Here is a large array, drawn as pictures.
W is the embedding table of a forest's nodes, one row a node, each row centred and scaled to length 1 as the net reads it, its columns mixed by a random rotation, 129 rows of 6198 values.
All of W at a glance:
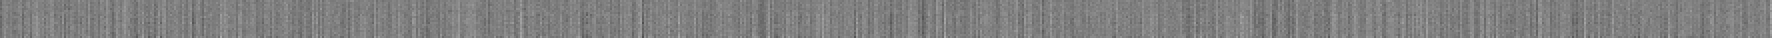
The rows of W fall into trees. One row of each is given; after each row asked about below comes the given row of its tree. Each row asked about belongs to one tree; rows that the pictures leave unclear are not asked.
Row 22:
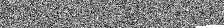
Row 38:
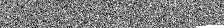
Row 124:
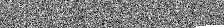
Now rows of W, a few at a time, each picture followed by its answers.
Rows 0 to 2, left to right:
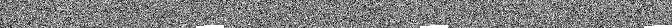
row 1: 38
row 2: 124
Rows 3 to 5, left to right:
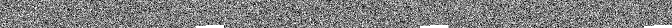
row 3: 22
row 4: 38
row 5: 124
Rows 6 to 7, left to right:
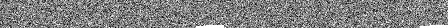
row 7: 22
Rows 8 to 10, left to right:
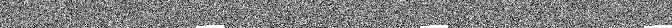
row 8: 22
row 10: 124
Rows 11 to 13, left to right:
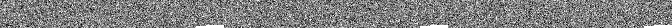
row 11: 38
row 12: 38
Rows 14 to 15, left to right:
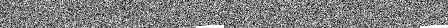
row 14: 22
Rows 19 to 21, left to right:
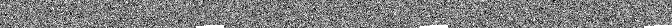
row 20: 38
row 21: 38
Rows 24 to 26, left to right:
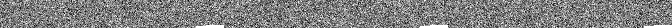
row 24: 22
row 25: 38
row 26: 124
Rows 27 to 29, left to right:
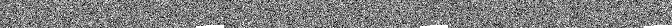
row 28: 124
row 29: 22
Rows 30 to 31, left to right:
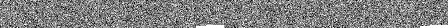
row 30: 38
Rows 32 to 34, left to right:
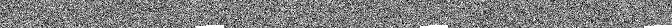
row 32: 22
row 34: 38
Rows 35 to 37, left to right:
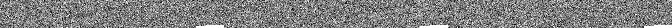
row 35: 124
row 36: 22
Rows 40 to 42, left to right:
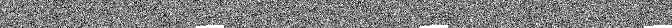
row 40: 38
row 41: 38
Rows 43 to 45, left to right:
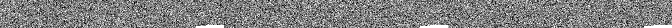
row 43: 38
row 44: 124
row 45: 124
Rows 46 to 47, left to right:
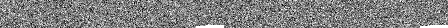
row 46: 38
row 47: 124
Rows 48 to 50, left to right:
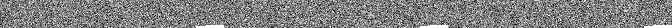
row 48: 124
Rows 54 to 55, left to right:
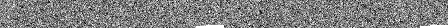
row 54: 38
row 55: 38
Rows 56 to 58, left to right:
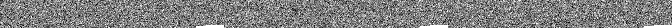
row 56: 124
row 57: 22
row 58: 124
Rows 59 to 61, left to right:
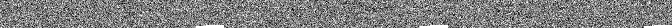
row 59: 22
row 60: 22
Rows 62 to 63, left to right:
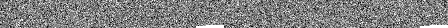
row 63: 38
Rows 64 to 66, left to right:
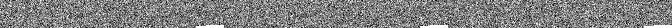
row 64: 124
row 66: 124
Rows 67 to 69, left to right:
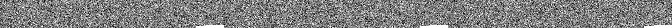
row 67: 124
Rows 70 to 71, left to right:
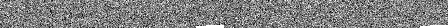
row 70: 124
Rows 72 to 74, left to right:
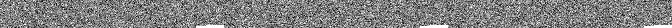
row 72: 38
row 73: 124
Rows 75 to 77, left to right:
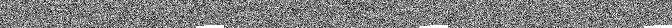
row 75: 124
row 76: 22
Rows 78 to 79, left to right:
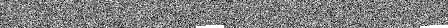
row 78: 124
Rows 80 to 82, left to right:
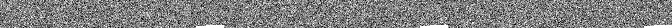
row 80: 124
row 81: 124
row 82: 124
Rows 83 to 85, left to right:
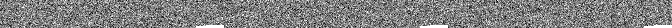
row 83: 124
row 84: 22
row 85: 38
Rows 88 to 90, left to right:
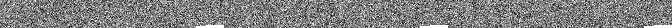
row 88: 38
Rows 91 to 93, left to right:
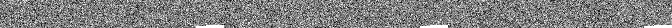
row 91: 22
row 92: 124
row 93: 38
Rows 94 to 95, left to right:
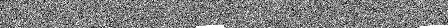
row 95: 22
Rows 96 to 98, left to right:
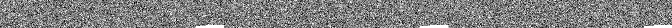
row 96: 38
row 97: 124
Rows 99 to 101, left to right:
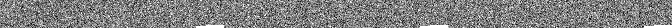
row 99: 38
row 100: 124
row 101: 124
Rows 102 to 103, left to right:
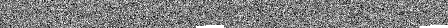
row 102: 124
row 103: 22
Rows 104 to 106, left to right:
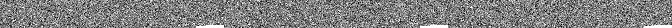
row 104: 124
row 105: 38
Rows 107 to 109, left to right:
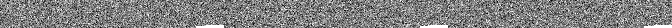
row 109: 38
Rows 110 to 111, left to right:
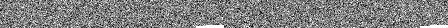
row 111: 38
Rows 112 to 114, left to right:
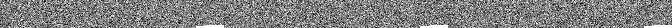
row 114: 124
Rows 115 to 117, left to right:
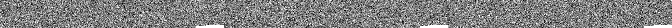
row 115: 22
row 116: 124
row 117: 124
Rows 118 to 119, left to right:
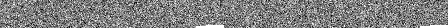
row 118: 38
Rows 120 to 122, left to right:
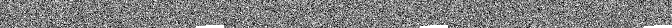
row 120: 124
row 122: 38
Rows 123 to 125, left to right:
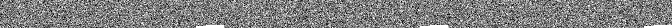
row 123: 124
